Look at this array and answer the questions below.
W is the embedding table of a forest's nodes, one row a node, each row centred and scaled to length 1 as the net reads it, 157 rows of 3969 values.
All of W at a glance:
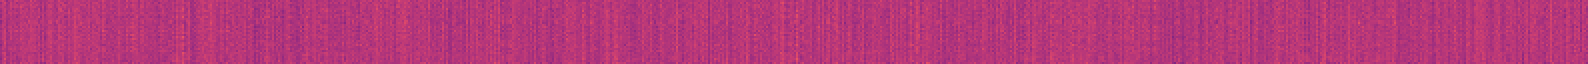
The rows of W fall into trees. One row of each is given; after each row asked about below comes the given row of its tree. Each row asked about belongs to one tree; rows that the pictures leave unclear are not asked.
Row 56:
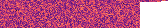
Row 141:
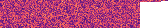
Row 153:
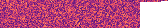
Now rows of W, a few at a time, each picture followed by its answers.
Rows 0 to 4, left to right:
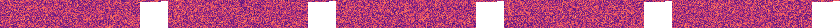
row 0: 153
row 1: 153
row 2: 153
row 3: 56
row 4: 56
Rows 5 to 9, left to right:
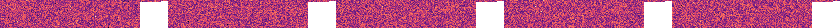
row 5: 153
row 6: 56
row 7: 141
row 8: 141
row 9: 141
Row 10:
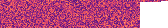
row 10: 153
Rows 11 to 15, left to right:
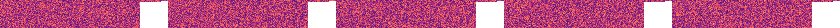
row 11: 56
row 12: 56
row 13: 56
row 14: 153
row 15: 56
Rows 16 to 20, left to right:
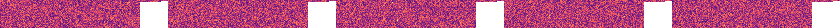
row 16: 153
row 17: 153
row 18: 153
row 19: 56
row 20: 141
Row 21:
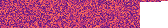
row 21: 141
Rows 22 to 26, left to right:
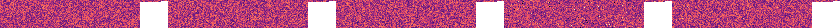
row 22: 153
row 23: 153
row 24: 153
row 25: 153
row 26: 141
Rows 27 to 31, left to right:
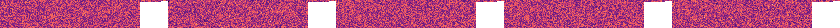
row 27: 141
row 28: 141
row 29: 153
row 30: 153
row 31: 153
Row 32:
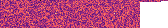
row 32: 56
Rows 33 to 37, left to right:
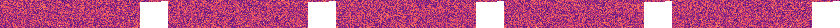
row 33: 56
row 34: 153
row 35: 141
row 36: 141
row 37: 153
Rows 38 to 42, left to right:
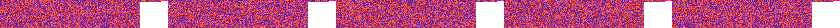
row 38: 141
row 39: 56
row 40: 153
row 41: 141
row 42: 141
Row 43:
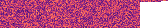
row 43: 141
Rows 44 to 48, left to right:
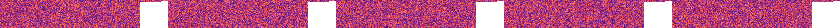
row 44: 141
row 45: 56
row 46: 56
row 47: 153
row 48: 141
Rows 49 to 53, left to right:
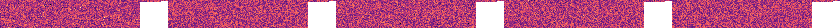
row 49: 153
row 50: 56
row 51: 56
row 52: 56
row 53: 141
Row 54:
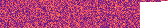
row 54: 141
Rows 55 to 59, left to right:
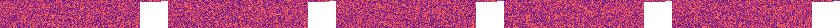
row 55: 56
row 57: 56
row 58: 141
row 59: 56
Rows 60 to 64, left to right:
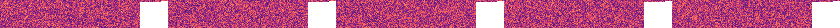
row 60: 56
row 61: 141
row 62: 141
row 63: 153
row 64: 153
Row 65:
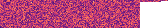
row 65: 153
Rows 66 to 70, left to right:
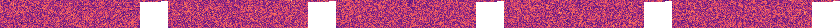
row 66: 153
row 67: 56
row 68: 153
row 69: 153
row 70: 56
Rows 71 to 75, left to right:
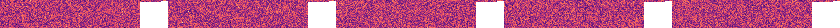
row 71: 141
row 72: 141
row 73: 56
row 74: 153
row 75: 153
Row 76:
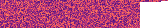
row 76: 56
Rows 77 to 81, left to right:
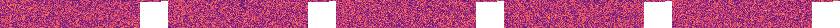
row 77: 153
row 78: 153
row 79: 153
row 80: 141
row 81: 56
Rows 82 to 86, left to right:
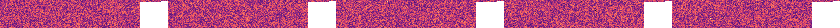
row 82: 141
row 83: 141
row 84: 153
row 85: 56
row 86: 153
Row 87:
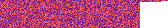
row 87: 56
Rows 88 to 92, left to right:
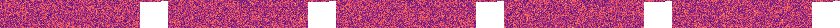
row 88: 56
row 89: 153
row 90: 153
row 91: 141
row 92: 141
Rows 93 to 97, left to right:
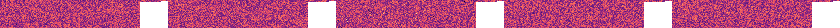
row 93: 141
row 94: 153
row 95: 56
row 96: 153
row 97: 153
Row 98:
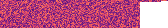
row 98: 56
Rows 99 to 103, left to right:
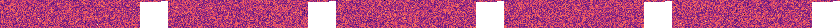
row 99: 153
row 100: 56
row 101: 141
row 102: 141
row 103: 153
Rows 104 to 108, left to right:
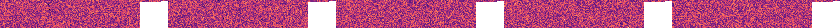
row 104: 56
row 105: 56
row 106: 153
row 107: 153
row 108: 141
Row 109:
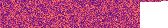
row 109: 141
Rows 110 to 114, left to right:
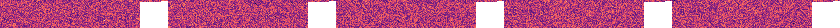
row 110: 56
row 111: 141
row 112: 141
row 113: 141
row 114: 141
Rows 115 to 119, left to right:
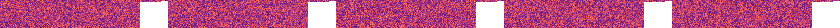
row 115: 56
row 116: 56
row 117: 141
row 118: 153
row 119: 153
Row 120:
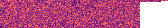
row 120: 153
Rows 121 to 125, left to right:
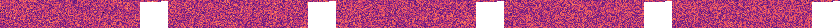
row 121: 153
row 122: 56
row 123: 153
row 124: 141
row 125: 56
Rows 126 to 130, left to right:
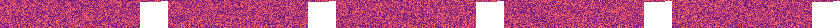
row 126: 153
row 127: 56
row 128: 56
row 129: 141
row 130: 153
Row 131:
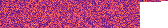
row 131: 141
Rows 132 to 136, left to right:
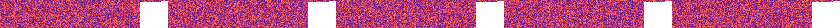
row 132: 141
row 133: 153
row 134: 141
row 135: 56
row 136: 141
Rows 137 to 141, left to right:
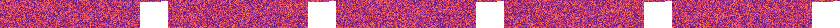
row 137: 153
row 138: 141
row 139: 141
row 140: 141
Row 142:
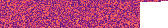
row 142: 153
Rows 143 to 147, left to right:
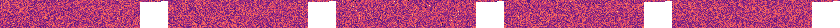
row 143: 56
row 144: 141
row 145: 141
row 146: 141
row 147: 56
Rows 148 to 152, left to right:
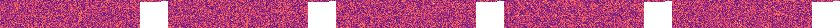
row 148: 141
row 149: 141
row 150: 141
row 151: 141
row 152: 56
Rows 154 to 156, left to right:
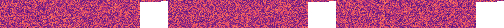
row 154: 141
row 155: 141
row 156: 153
